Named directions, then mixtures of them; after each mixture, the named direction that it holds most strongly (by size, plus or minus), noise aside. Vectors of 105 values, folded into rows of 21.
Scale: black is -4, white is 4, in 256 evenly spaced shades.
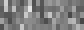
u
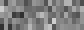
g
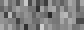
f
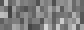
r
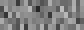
f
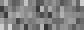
f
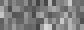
r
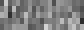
r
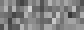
u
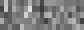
u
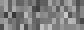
f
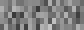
g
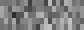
g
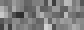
g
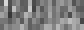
r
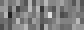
f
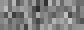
f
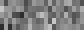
g
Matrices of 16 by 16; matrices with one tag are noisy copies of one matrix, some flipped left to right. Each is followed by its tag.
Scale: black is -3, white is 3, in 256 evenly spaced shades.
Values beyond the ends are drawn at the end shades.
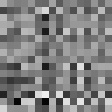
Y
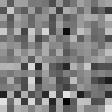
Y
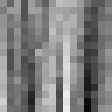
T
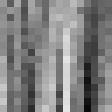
T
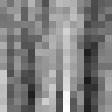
T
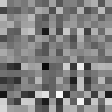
Y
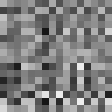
Y
